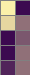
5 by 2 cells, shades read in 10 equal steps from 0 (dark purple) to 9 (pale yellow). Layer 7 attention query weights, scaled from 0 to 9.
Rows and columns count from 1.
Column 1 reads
9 8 0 0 1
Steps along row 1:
down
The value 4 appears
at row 2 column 2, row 4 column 2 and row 5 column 2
